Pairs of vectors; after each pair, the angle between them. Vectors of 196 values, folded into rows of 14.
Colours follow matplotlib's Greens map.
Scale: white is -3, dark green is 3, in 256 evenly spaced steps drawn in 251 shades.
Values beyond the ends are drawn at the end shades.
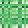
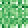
nearly parallel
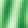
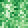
partly opposed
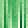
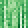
nearly opposite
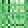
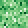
orthogonal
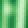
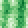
nearly opposite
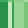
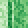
nearly opposite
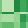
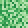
orthogonal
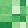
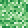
orthogonal
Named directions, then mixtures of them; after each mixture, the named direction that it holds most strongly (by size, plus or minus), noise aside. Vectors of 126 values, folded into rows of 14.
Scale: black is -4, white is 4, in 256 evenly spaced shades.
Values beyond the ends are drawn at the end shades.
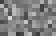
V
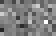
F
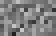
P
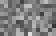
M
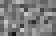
P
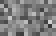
V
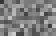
P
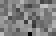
M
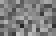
M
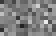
F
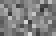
V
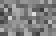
V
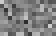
V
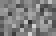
P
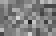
M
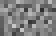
P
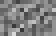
P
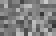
M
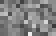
M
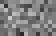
V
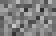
P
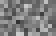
M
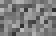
P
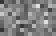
F
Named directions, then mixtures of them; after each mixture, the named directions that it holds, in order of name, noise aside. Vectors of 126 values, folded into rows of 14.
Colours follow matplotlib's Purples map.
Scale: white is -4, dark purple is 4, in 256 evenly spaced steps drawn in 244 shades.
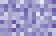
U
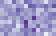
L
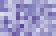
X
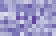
U, X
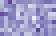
L, X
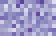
U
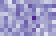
L, X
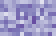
U, X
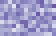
L, U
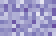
U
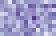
L, X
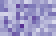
X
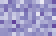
U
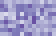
U, X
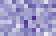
L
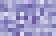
U, X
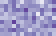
U
